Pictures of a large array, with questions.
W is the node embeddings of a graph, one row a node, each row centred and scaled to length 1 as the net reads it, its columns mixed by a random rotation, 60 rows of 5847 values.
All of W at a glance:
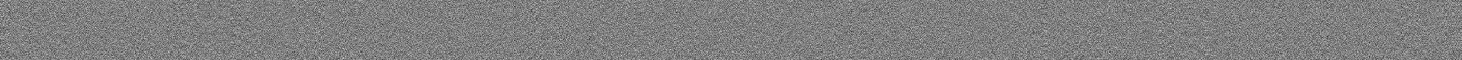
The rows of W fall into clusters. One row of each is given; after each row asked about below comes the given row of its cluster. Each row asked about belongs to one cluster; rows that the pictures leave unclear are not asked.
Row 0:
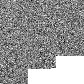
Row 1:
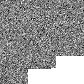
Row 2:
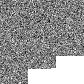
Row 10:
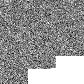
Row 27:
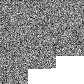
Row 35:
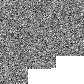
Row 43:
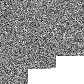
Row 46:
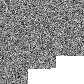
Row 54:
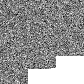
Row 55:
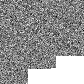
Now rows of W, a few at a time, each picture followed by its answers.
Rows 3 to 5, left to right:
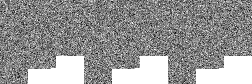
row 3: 46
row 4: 10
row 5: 27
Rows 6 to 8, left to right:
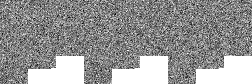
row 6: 1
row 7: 55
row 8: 46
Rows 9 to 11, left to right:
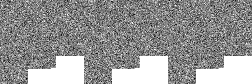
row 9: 43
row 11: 43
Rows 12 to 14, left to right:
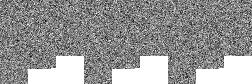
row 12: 55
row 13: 2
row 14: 46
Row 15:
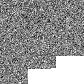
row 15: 2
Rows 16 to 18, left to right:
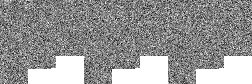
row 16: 10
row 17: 1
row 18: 27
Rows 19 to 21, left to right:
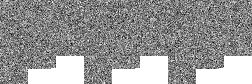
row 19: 35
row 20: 2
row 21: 54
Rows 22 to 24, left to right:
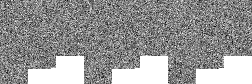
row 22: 43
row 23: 46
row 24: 0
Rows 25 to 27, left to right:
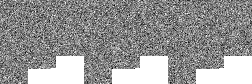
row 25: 2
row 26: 35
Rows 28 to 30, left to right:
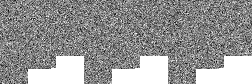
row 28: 1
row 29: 55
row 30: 54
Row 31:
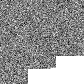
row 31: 43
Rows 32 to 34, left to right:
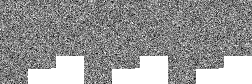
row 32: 1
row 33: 10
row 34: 43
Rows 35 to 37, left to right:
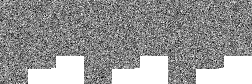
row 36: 46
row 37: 54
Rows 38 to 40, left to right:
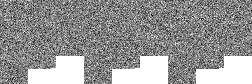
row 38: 10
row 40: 1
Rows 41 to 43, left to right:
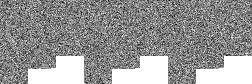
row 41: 2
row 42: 27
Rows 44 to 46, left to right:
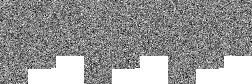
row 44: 35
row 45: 0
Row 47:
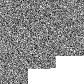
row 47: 10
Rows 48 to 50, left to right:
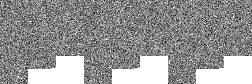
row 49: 54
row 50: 1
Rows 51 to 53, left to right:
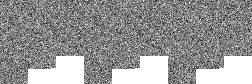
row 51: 55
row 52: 55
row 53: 1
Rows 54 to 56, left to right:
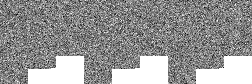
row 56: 27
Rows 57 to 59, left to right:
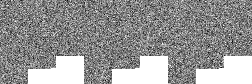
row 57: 43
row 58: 43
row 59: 0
